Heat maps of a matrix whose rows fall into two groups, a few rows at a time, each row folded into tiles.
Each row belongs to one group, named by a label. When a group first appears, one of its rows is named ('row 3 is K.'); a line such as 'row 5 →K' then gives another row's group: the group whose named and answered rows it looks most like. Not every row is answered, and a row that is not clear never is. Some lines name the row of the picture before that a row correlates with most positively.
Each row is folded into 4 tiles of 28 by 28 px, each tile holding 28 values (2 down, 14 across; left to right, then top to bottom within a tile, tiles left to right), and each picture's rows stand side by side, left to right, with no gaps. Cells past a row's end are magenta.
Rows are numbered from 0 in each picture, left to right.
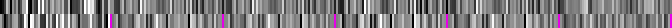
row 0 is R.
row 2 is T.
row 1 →T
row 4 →T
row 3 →T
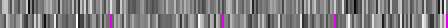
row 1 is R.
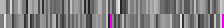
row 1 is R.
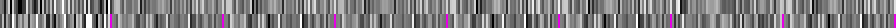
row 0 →R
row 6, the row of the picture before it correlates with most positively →1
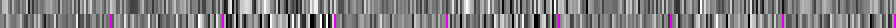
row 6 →T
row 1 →R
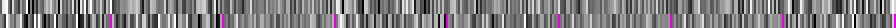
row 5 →R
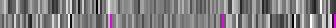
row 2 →R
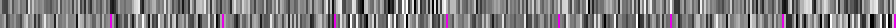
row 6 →T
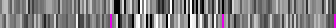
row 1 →T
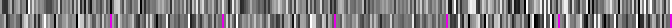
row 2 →R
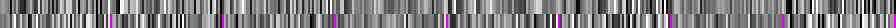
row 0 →R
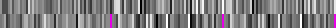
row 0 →T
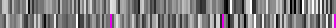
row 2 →R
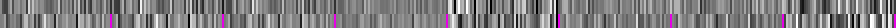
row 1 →T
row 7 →R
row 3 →T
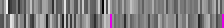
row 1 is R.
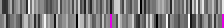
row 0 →T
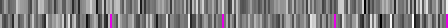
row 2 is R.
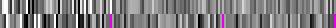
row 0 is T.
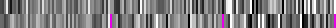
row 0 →R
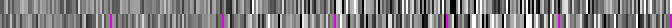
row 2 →T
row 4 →T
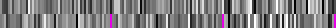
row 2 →R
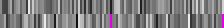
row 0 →T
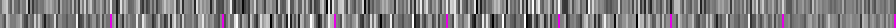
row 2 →R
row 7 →T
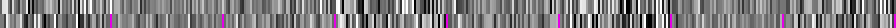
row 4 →R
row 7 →R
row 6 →R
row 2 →R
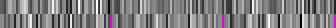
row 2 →T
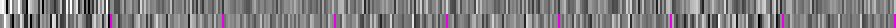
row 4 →T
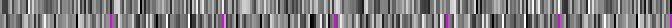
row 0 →T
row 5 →T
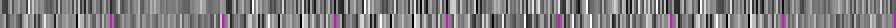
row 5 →R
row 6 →T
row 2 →T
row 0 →T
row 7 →R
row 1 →R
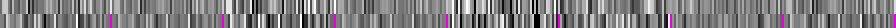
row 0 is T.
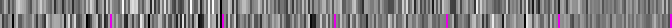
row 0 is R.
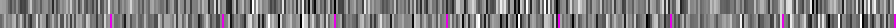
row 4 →R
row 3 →T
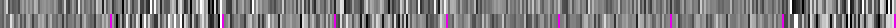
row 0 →R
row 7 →R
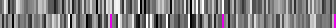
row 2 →R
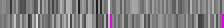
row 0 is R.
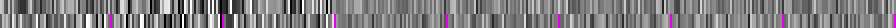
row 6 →T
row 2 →R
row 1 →R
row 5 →R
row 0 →R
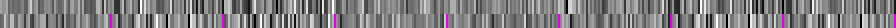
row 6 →T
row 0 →R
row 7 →T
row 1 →T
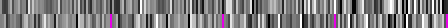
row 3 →R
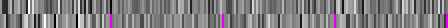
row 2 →T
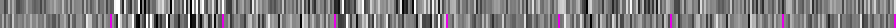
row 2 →T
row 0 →R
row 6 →T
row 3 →R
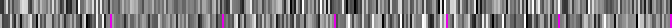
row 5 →T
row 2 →R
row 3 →R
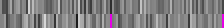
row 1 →T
